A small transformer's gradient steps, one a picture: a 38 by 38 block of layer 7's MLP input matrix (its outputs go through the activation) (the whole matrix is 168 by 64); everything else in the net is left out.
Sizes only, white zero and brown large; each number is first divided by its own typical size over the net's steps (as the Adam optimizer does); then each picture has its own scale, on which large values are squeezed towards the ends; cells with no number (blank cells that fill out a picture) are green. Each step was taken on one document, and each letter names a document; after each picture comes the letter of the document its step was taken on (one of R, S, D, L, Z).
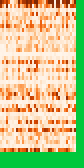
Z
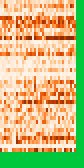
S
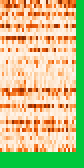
Z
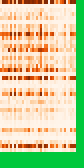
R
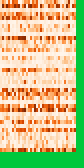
Z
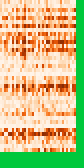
S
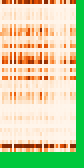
R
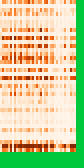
R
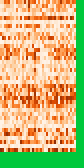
S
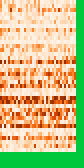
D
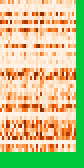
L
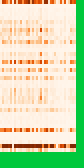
R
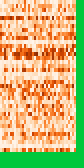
S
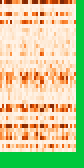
L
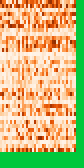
Z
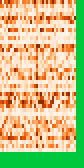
L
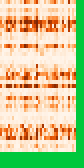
L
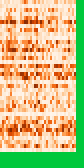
L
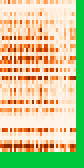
R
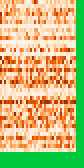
D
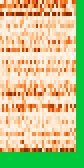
Z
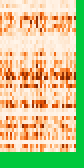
L
